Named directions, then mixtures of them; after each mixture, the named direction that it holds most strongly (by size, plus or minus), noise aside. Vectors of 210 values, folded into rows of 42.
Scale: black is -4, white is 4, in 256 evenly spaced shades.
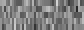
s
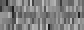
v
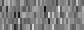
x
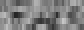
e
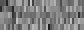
v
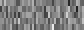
x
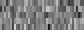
s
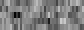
e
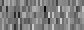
x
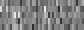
x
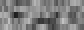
e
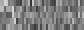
v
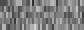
s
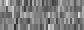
v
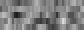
e
